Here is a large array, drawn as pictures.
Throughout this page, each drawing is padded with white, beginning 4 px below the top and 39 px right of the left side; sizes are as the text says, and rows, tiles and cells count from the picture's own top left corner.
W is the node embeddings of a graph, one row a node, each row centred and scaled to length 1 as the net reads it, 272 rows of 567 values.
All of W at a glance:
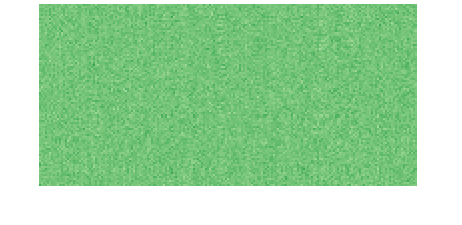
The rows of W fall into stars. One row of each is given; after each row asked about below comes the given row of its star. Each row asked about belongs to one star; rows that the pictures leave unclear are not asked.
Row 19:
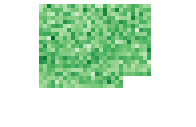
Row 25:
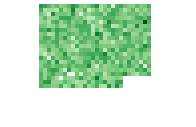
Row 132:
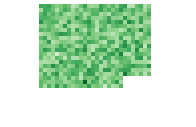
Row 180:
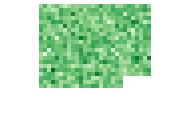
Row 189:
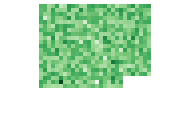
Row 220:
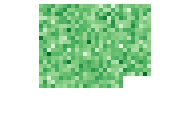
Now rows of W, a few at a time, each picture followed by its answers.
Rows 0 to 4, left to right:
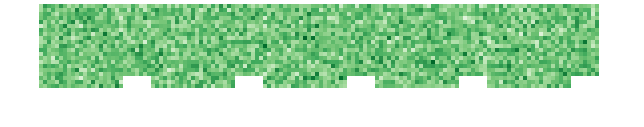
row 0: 132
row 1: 220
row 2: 180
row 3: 19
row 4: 132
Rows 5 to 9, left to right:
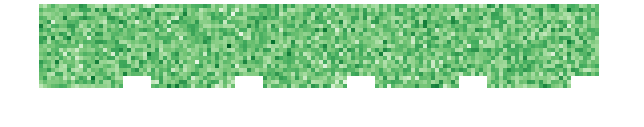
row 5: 19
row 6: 25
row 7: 132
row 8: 132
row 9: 132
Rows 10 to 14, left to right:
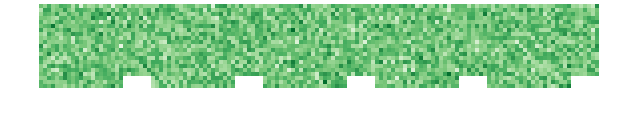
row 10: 220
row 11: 19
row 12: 220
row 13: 220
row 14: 25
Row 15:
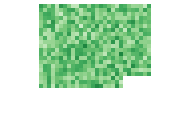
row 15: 132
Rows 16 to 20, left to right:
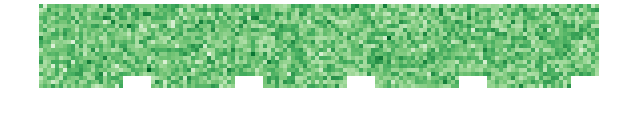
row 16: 220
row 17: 132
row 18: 189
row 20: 19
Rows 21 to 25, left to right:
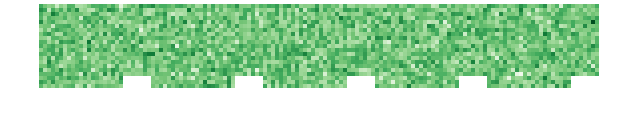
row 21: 189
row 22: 132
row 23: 132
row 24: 19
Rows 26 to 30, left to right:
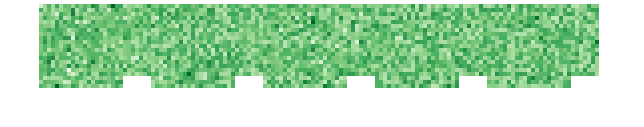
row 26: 25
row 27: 220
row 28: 132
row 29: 220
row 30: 19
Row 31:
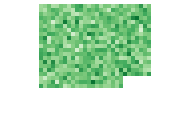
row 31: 19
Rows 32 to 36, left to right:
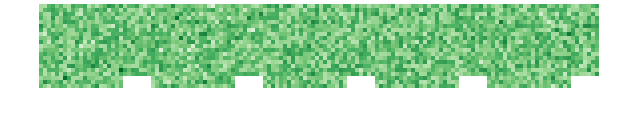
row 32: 19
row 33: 19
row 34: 132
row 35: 180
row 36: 25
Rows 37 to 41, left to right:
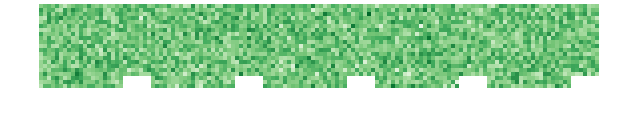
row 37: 180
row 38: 180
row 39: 220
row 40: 25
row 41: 220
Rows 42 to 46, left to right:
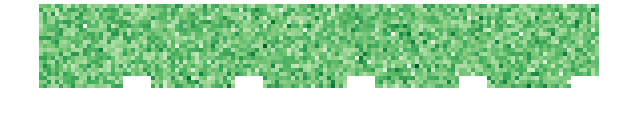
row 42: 25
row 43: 132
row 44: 180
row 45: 189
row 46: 132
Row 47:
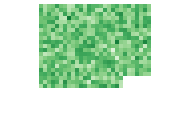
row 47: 180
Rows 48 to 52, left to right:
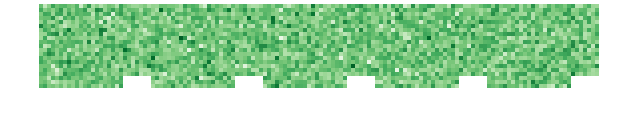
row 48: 220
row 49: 19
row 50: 180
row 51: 25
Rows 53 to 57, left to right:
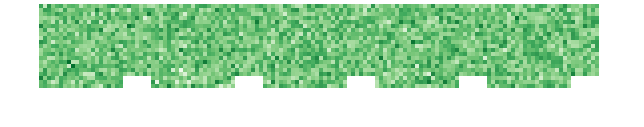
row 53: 220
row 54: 25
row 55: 25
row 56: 19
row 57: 25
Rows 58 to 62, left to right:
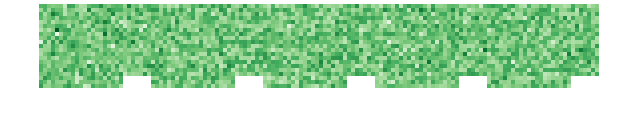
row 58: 189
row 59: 189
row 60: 19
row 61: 19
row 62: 132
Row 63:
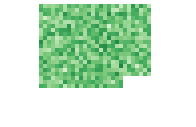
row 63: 220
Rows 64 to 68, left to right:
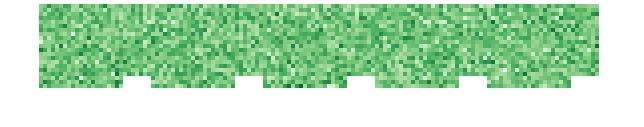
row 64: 132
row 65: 220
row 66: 25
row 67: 19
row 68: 220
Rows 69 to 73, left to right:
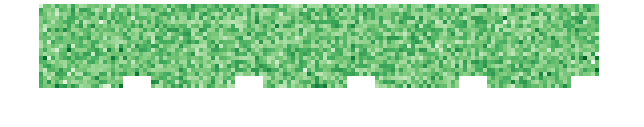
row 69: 25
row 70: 189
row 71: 132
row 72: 25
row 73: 180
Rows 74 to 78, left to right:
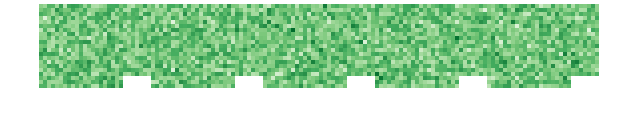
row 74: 220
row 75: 25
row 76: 220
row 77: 189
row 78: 19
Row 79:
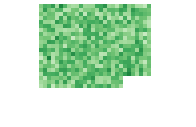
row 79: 132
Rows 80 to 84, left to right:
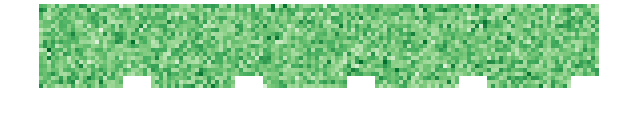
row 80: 189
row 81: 132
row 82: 19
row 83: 189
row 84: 180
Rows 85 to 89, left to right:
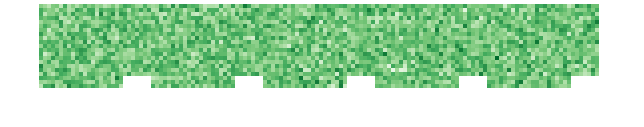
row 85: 180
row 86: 19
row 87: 132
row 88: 220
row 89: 189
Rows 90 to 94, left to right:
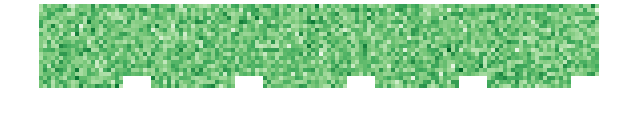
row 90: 132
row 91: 132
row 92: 132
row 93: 220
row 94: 189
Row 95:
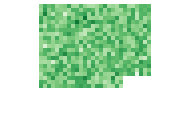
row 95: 132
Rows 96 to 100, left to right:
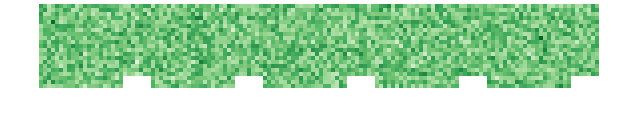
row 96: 189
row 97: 25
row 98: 132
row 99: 132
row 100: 25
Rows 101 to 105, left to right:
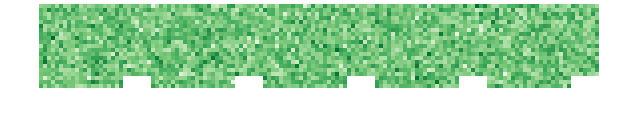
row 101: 19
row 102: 25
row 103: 220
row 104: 189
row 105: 220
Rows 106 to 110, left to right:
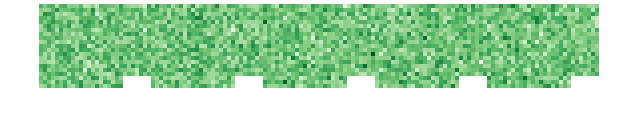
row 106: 132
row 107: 132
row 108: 189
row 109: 180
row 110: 132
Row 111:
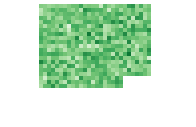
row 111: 19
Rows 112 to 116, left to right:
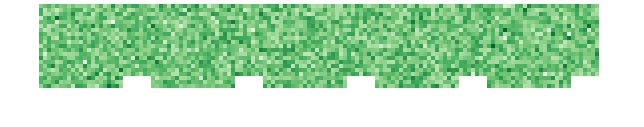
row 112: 180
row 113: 19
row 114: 132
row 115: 132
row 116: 189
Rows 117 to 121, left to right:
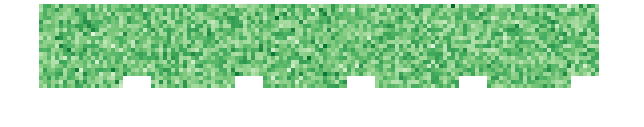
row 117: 132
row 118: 25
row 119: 220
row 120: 220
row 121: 189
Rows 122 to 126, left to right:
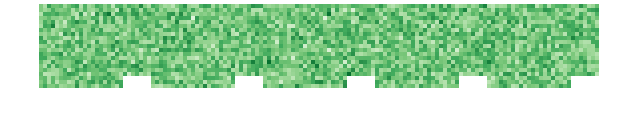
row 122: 220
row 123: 189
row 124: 19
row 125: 189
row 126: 19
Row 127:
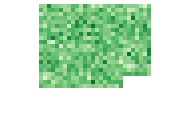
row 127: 19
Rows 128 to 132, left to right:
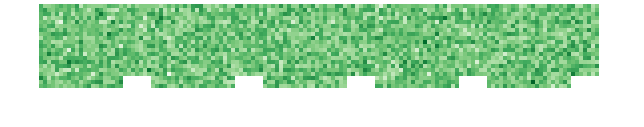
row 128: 220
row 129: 180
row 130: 180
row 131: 220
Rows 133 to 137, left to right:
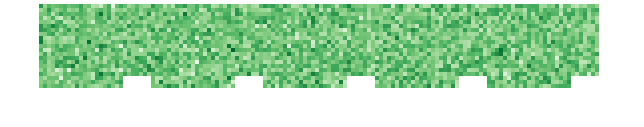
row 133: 220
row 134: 25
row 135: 132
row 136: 132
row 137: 220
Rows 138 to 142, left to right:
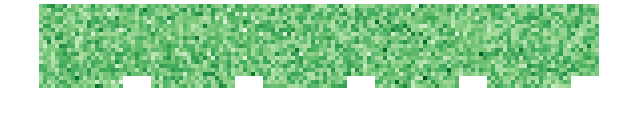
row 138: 132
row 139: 180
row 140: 220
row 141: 189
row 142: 132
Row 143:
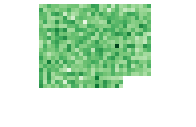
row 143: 25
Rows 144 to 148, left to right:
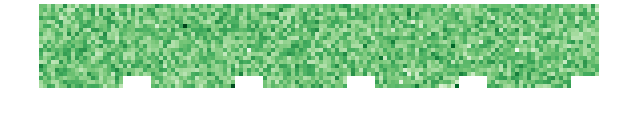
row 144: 132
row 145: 25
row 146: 132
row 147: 25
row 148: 220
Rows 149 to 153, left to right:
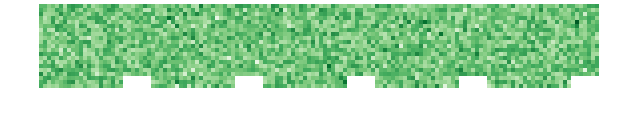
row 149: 189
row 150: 180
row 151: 220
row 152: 132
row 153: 132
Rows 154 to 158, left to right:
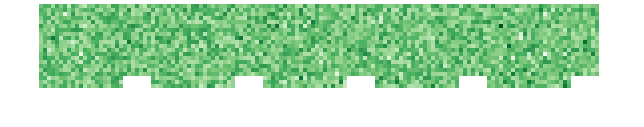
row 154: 25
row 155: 25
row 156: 132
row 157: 189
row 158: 132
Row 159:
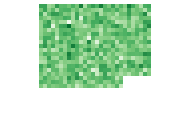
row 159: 189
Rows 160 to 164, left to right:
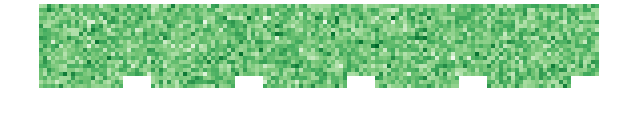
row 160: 19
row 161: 19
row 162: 220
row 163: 180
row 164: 189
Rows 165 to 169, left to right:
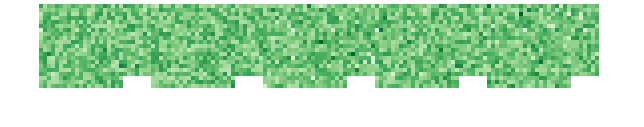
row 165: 220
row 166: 19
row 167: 19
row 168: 220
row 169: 25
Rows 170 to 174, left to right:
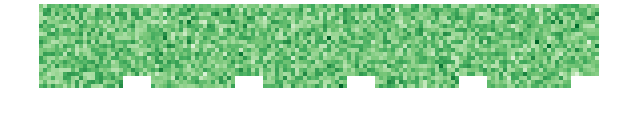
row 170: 220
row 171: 19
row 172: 180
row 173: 180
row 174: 220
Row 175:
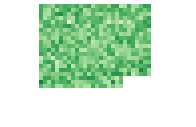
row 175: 189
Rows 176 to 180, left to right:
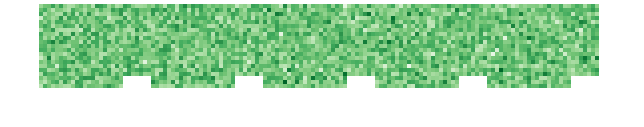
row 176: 180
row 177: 189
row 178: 189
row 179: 180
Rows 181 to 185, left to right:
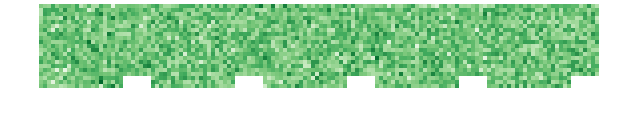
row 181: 220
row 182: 189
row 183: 19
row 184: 19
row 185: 220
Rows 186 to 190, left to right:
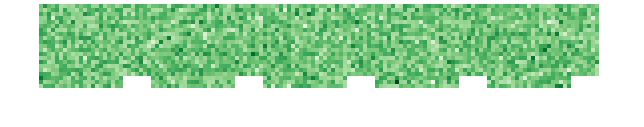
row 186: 180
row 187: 132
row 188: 180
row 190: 220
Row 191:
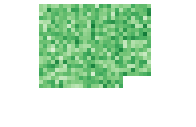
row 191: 19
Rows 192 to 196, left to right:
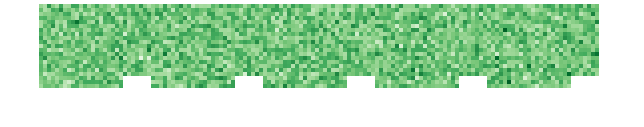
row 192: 19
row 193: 220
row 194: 220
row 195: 132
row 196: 189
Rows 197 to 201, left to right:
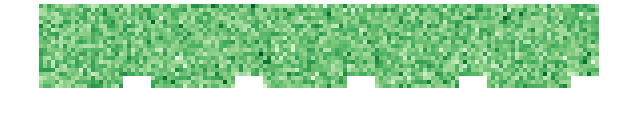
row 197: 19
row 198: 189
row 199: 19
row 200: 19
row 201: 180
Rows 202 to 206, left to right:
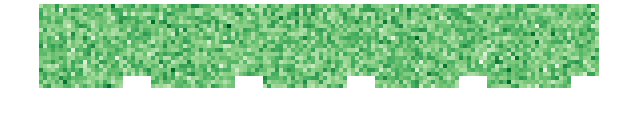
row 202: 180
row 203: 189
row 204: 180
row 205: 180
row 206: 189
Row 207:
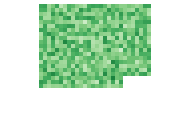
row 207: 189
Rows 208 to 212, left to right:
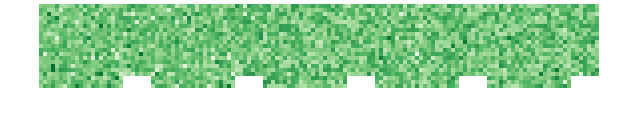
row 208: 180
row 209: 180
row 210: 189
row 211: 25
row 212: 180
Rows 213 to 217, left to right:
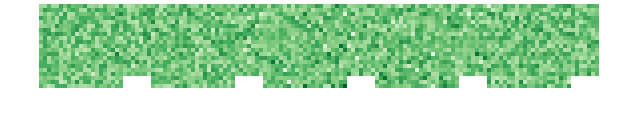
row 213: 19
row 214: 189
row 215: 25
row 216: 180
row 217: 25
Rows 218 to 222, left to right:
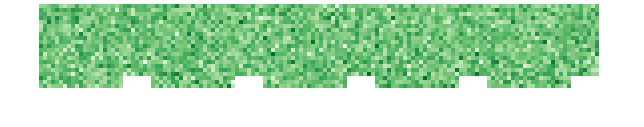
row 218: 180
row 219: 132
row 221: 180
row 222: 19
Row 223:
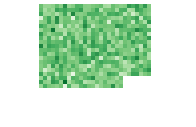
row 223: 180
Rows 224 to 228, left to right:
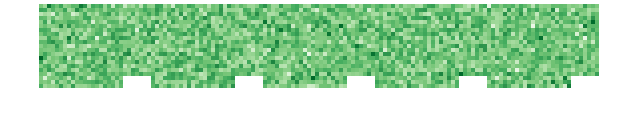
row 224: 19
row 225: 220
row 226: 189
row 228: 25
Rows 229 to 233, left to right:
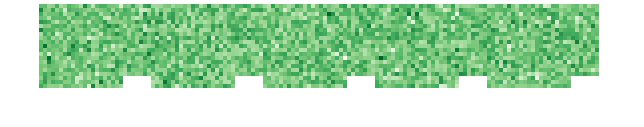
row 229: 189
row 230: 180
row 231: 19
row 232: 25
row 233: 19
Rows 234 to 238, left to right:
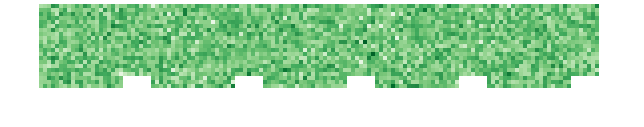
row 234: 180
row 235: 25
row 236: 189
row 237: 25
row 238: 25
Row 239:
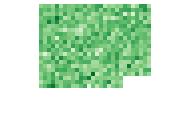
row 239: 180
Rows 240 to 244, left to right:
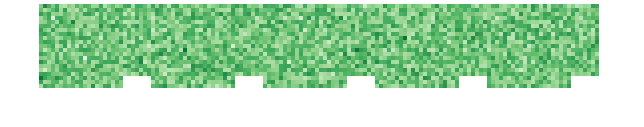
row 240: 180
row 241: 220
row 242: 132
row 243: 180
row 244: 25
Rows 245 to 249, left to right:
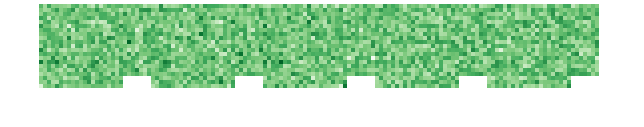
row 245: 19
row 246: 19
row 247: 19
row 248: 19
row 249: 19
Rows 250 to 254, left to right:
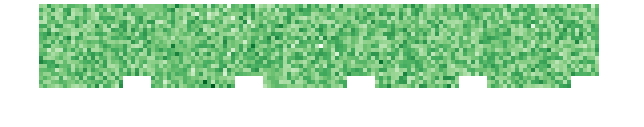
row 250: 19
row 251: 132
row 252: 19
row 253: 220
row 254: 19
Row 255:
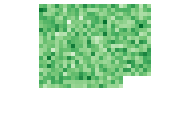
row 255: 189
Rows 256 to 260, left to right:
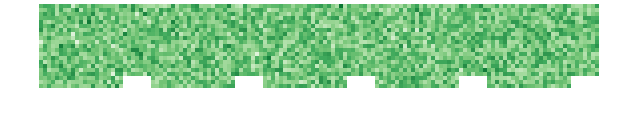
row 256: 132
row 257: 19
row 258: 25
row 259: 180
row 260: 25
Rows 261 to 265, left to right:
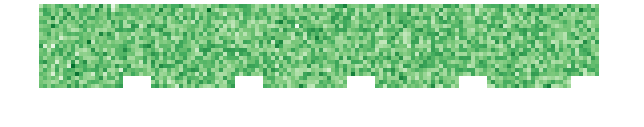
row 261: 220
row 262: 220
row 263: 25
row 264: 25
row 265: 132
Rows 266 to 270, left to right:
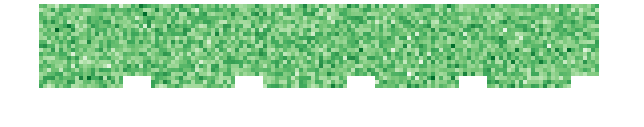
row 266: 189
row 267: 189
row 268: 180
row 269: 25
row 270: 25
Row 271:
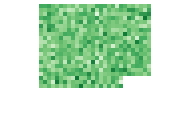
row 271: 132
